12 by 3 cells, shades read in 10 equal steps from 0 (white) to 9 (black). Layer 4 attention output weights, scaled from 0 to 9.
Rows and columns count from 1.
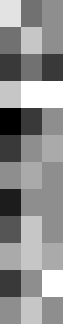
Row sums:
10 11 19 2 20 14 11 16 12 8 11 10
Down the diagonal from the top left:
1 2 7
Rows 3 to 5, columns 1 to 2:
7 5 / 2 0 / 9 7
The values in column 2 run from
0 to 7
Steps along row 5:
down down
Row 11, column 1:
7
